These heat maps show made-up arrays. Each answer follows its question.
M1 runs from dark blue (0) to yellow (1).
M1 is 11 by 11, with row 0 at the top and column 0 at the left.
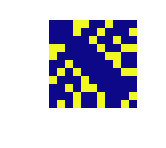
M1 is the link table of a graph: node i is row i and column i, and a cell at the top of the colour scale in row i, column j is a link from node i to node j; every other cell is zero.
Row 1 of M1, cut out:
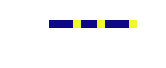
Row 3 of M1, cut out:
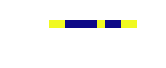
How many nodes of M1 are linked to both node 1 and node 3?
2
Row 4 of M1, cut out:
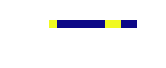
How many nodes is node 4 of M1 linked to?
3
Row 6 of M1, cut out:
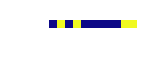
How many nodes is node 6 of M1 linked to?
4
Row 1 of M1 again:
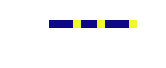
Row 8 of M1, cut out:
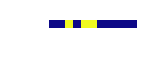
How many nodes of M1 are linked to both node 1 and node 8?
0
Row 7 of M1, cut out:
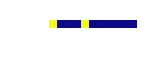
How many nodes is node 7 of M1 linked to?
2
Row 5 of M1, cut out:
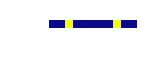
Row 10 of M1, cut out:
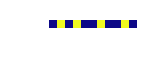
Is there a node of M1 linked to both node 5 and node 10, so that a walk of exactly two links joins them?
no
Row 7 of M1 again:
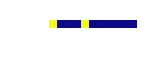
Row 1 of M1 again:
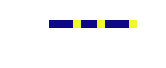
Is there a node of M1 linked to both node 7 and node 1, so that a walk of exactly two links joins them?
no
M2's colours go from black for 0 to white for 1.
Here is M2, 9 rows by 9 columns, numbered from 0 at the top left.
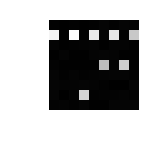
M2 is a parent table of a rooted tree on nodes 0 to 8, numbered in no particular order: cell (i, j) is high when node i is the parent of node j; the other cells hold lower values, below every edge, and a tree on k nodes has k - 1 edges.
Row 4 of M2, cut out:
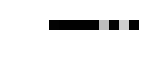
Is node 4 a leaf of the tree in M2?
no
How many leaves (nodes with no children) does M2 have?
6
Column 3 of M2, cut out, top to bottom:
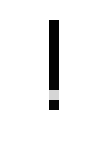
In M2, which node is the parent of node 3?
7
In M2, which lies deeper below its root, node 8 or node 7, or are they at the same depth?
node 7
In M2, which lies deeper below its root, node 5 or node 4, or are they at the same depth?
node 5
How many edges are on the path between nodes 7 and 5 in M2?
2
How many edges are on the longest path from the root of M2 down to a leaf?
3
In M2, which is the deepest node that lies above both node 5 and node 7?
4
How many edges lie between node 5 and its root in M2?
2
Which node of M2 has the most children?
1
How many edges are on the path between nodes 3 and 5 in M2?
3
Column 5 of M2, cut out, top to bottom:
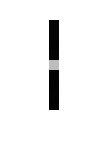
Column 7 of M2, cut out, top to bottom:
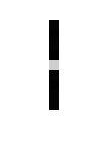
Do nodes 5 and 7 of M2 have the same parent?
yes
